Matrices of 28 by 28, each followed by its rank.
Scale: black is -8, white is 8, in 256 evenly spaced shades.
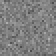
full rank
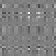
two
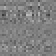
three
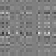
two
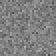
full rank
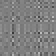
two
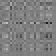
two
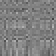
three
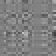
two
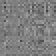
five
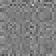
five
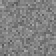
full rank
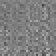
five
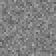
full rank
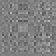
three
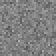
full rank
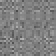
three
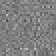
five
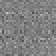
five
